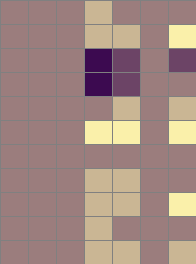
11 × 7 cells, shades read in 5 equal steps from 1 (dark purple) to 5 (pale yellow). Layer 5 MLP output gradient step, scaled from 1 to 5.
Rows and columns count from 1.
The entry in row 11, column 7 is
4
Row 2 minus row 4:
0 0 0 3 2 0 2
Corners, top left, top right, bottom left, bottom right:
3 3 3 4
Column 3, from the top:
3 3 3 3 3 3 3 3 3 3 3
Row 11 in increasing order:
3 3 3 3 4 4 4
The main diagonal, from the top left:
3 3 3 1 4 3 3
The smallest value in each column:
3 3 3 1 2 3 2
